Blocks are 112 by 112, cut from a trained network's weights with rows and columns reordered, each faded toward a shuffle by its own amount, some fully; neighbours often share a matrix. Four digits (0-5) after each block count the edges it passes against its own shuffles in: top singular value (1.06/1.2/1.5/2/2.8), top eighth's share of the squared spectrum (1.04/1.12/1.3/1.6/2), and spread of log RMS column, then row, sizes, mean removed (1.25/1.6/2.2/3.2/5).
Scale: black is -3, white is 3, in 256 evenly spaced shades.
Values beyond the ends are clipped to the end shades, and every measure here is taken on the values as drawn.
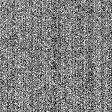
3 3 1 2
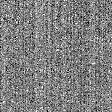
3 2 0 2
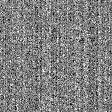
3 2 0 2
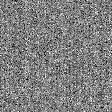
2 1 0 0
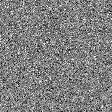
0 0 0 0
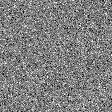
0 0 0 0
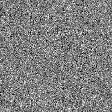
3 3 1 1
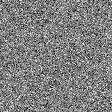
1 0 0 0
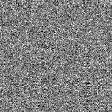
3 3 1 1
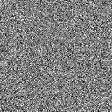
4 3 1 2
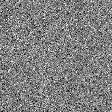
2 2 1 0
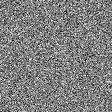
0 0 0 0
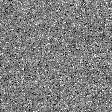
0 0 0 0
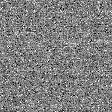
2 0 0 0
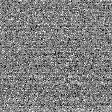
3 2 1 0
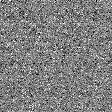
1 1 0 0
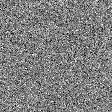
1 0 0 0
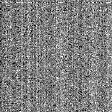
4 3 1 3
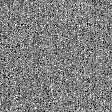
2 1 0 0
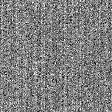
3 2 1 1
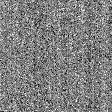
2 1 0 0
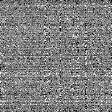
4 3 3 1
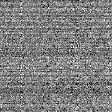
4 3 3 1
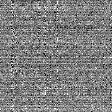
4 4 3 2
